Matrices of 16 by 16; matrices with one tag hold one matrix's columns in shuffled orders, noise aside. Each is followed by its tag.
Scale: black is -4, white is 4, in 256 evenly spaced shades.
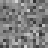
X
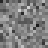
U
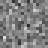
U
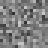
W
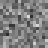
W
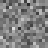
U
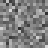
U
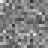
X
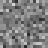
X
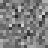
W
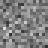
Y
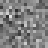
W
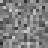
U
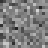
U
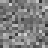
X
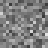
Y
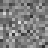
Y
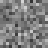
X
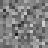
W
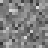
U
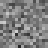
Y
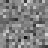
X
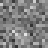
X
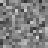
U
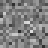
Y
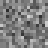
W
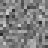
W
